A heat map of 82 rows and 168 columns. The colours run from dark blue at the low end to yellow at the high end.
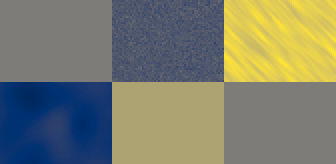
It is made of 2 by 3 panels. Panel 1,1: middling, flat. Panel 1,2: low, fine-grained, faint in contrast. Panel 1,3: very high, slanting down to the right, faint in contrast. Panel 2,1: very low, smooth, faint in contrast. Panel 2,2: high, flat. Panel 2,3: middling, flat.
